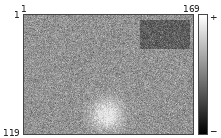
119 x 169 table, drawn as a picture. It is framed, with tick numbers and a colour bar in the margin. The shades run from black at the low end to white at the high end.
One bump rises in the bottom middle. An odd patch, lower than its surroundings, sits in the top right. No regular stripes run through it. The bottom middle is the ninth with the highest average. On average the colour sits 60% of the way up the scale. The top right is the ninth with the lowest average.
